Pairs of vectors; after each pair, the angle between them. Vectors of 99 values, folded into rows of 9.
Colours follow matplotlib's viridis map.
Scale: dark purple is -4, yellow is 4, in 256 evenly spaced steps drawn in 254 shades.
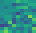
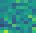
nearly parallel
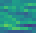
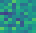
orthogonal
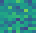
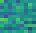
partly opposed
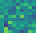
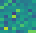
partly aligned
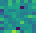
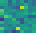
nearly opposite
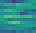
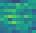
nearly parallel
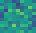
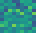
nearly parallel
